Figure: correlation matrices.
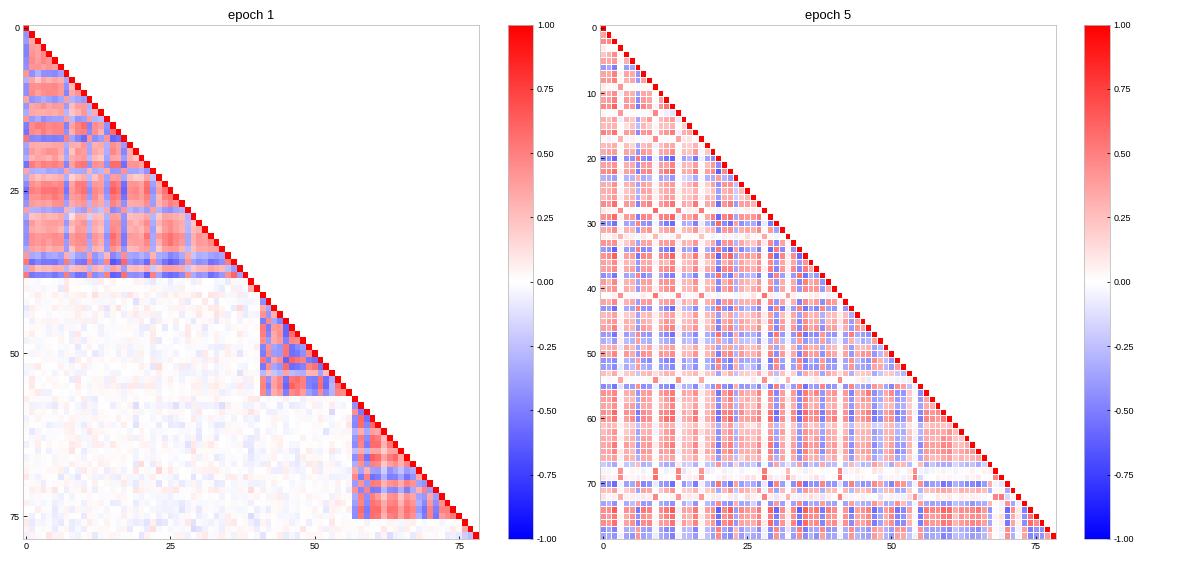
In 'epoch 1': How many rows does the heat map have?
79
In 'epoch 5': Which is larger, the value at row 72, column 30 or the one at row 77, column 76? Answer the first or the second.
the first
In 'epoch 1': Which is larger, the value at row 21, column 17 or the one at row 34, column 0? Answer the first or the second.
the second
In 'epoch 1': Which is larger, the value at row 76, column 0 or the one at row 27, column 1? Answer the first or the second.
the second
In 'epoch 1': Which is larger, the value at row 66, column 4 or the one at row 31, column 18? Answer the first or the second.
the second
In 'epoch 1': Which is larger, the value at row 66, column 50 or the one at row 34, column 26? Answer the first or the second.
the second
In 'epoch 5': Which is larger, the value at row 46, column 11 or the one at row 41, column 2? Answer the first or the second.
the first
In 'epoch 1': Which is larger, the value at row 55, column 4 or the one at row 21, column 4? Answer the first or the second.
the second
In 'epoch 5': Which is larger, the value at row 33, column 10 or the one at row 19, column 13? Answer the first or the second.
the first
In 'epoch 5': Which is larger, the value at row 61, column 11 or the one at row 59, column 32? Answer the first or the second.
the first
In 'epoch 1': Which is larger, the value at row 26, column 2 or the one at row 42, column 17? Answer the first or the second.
the first
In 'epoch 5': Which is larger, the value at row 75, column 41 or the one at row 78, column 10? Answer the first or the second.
the first
